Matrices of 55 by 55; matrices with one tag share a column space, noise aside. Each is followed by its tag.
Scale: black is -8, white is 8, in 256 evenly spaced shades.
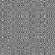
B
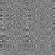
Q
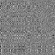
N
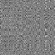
Q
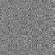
Q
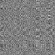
Q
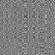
B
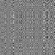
B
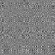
N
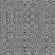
B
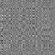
Q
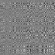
N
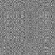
B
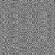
B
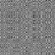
B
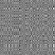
Q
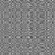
B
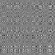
N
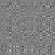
N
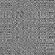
B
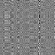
B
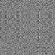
B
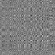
Q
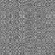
B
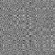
Q
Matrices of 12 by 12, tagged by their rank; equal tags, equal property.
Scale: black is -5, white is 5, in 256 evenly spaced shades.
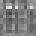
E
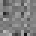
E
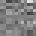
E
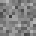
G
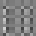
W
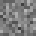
G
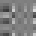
W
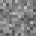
G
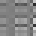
W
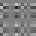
W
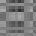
W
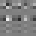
W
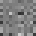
E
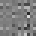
E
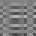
W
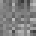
E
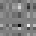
W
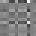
W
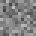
G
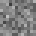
G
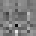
E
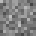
G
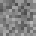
G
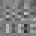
E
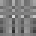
W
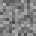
G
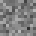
G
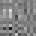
E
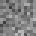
G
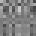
E
